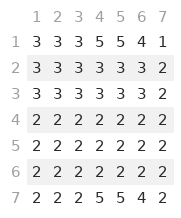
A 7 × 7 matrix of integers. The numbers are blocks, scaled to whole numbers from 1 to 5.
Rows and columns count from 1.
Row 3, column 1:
3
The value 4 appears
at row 1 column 6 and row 7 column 6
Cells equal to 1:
1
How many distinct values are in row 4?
1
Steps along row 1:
same same up same down down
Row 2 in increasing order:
2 3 3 3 3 3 3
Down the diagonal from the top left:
3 3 3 2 2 2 2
